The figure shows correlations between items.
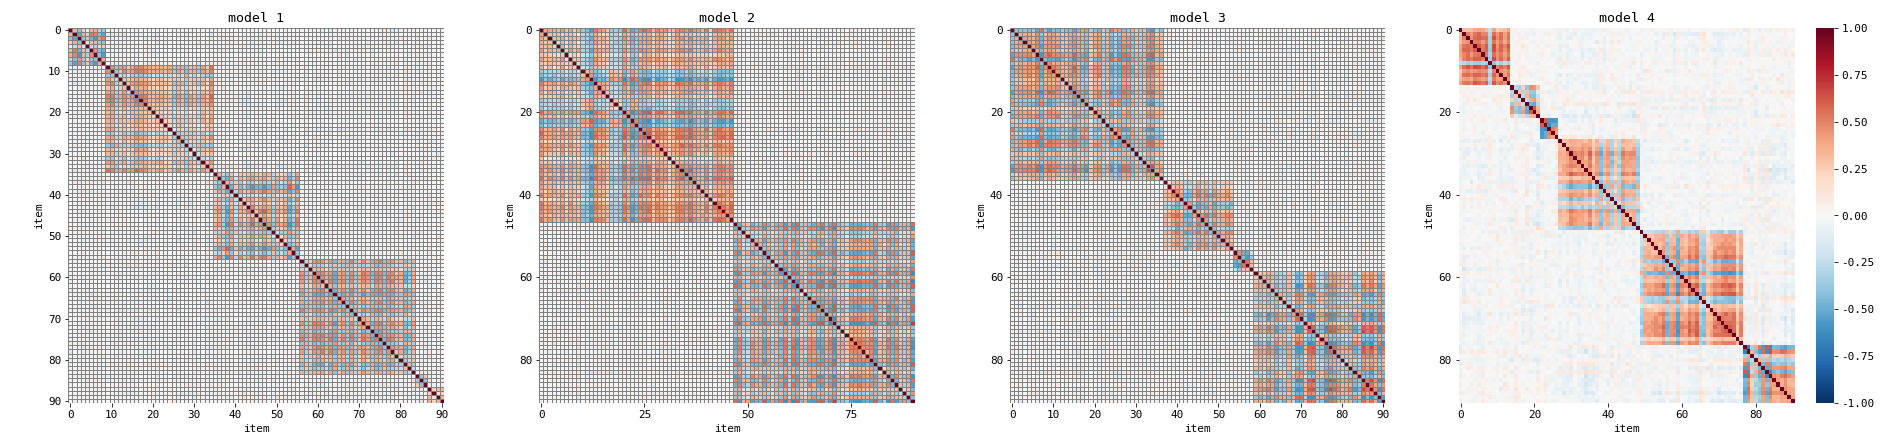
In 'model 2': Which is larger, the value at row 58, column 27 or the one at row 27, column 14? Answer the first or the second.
the second
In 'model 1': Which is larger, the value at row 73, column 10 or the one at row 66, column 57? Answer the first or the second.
the first
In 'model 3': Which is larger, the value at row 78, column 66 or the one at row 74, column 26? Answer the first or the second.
the second
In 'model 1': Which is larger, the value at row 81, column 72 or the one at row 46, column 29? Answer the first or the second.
the second
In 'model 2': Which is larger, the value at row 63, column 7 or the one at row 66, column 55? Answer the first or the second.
the second
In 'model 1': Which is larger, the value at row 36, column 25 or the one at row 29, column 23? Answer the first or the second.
the second
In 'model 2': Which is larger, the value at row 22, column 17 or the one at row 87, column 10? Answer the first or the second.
the first
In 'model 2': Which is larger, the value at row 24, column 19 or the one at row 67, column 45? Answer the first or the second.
the second
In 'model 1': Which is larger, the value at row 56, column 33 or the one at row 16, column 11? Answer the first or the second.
the first
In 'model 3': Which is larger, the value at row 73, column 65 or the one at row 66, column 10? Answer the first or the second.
the second
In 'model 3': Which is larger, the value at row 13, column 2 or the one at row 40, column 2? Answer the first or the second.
the first
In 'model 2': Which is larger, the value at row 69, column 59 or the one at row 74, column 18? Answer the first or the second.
the first
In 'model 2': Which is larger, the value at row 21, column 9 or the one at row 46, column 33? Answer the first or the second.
the second
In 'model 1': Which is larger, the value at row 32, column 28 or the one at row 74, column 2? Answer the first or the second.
the second
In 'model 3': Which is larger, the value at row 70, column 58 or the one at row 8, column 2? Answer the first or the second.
the second
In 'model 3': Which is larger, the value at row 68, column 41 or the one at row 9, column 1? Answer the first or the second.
the second
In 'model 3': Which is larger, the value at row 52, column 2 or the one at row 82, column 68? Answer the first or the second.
the first
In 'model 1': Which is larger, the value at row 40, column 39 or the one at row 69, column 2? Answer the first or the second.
the second
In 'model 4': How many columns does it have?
91
